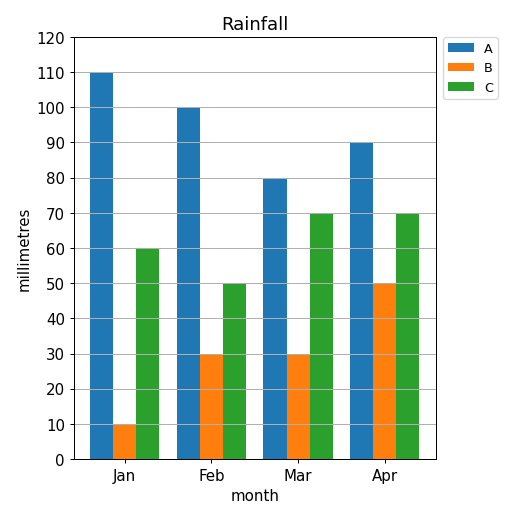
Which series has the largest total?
A
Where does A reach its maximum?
Jan
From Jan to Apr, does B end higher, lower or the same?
higher
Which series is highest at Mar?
A
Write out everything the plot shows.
Title: Rainfall
x-axis: month, ticks Jan Feb Mar Apr
y-axis: millimetres, ticks 0 10 20 30 40 50 60 70 80 90 100 110 120
Legend: A, B, C
Values:
A: 110 100 80 90
B: 10 30 30 50
C: 60 50 70 70
